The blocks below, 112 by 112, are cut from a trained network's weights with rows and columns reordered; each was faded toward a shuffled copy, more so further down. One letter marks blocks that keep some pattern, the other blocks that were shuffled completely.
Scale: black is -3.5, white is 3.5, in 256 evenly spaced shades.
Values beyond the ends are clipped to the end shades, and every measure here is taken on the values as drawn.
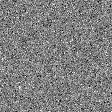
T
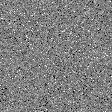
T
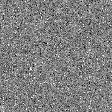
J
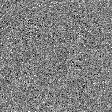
J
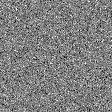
T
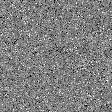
T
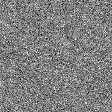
J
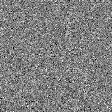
J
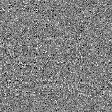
J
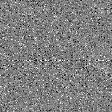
J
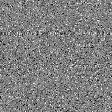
J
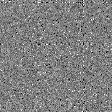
J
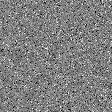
T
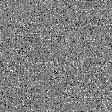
J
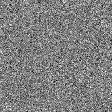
J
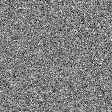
T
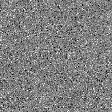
J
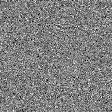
J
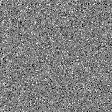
J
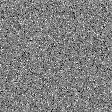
T
